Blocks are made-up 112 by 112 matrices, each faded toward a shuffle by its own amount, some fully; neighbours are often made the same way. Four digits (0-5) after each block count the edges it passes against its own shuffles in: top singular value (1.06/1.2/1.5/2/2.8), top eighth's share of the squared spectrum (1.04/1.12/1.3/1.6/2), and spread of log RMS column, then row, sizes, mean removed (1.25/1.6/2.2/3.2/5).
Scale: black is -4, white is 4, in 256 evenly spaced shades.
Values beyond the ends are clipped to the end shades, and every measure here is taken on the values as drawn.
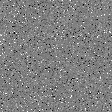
2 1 0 0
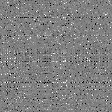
4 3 1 2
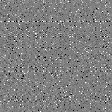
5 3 2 2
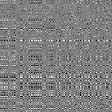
5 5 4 4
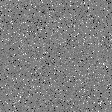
0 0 0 0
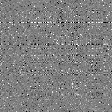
5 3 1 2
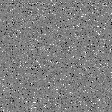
3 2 0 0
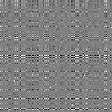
5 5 4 4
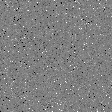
0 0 0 0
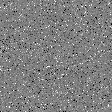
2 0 0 0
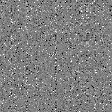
3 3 2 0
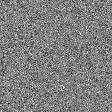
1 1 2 0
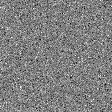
0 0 0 0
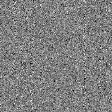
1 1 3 0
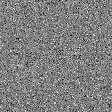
0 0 0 0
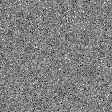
0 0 0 0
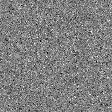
0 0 1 0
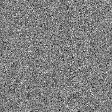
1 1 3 0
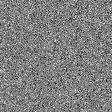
0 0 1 0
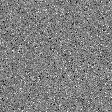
2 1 0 0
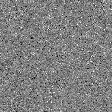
3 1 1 0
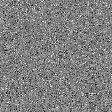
3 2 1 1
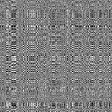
5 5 4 4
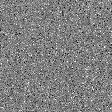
2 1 0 0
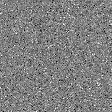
3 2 0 0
